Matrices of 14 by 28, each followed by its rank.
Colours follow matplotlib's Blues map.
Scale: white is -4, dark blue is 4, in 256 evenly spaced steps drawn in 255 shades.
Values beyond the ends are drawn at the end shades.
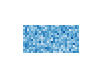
full rank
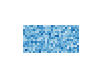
full rank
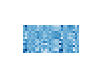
three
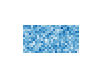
full rank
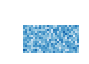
full rank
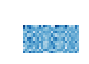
three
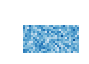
full rank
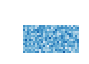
full rank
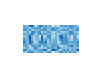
three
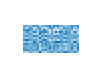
three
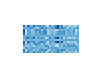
three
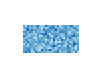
full rank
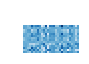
three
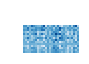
three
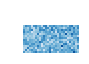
full rank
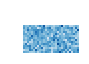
full rank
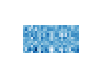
three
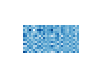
three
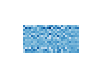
three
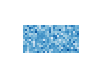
full rank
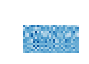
three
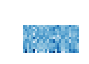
three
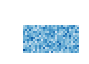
full rank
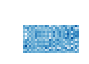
three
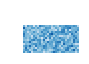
full rank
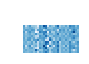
three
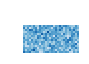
full rank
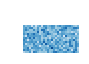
full rank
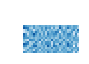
three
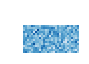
full rank
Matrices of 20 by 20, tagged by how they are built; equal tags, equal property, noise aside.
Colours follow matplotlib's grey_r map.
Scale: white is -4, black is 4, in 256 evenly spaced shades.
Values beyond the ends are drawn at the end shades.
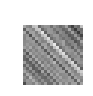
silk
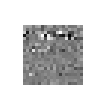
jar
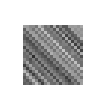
silk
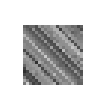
silk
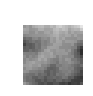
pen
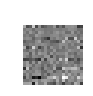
jar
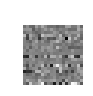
jar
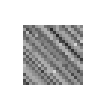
silk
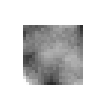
pen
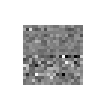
jar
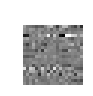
jar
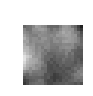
pen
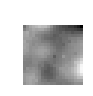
pen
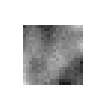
pen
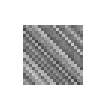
silk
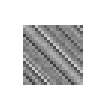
silk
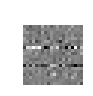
jar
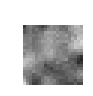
pen
